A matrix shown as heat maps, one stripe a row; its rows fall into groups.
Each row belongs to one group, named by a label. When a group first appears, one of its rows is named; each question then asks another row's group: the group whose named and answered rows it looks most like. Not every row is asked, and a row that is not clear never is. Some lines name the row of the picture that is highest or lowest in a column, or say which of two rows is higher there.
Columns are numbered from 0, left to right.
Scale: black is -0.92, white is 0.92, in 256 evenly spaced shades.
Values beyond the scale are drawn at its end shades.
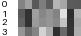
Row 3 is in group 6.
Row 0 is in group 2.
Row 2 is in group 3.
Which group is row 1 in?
3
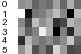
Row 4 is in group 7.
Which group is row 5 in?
2
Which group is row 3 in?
6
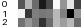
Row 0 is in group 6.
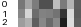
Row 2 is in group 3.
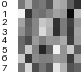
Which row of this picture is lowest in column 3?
5
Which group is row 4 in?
3
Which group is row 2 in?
6
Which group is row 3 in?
6
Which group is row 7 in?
2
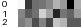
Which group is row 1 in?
6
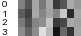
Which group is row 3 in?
6
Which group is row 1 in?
3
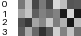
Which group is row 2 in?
3
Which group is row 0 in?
2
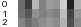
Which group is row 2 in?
3
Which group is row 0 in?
3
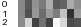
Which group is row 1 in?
3
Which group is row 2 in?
2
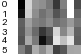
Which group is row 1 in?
7
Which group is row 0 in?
7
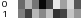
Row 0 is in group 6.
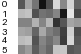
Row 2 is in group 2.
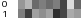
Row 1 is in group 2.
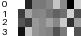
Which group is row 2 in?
3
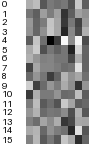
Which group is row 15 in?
2
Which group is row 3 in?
6
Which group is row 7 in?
7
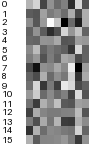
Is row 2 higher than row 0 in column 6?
Yes
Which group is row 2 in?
6
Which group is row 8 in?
3
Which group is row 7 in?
3
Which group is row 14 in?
7
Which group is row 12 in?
7
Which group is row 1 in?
3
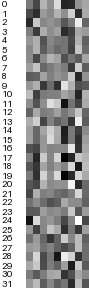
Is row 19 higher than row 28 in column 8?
Yes
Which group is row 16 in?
3
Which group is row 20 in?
3
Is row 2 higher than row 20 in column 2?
No
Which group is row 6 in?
6
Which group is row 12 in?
7
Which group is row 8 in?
3
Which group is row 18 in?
3
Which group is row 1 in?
3
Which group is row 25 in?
6
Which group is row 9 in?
2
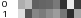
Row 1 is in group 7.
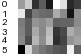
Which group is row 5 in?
7
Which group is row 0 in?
2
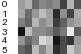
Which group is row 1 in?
6
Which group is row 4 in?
6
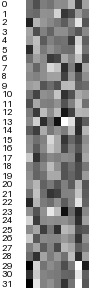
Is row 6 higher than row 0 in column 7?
Yes
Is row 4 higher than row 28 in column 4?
No
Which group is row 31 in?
7
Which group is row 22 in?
7
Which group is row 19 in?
6
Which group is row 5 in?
7
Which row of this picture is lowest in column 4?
13
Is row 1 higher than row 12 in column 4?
Yes
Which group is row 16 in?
6
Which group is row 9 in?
2
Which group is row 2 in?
7
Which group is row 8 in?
6
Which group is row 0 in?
3
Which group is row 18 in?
6
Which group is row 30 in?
7
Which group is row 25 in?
2
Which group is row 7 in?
6
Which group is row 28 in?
3
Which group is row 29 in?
7
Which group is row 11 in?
7
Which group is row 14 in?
3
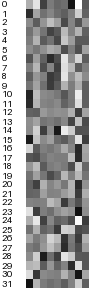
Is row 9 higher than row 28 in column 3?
No
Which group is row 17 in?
3
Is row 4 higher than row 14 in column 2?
Yes
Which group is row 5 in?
6
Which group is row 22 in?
6
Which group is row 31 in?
7
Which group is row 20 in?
3
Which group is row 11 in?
7
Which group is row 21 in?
3
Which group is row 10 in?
7
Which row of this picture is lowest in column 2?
28
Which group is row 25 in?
2
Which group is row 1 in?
7
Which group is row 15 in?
7
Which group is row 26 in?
6
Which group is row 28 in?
2
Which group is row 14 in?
2
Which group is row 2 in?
6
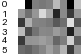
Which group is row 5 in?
3
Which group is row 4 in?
7
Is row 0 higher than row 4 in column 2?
No
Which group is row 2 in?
7
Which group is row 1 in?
6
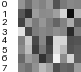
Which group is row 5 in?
2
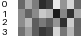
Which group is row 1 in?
6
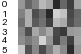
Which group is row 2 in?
2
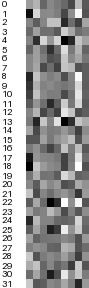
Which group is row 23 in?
6
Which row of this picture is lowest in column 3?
22
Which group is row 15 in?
3
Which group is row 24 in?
7
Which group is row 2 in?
6
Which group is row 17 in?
7
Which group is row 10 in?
7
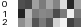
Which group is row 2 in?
2
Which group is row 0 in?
3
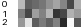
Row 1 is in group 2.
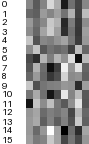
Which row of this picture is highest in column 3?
14
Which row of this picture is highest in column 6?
6
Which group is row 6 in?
3
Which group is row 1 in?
3
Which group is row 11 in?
7
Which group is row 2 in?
6
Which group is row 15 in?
6
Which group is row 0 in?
6
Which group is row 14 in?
6
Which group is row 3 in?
6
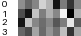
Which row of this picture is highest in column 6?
1
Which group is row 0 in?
6
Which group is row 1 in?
3
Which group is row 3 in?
3
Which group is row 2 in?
7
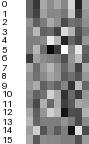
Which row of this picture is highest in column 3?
4
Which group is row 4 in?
6
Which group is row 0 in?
3
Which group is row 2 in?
6
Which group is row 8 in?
6
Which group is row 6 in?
7
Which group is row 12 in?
6
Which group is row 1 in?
3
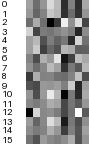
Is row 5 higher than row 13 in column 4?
No
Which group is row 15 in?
3
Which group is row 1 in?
6
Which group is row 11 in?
6
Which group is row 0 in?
6
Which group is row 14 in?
6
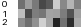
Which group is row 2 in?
6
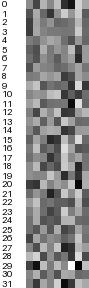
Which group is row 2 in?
7
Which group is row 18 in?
2
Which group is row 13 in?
2
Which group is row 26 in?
7
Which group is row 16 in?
2
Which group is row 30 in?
2
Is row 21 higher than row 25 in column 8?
No
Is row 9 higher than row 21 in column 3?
Yes
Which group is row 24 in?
2
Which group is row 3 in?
7
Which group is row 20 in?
3
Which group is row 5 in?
3
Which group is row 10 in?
6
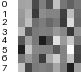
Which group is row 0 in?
2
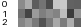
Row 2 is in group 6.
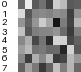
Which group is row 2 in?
6
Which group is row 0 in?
2
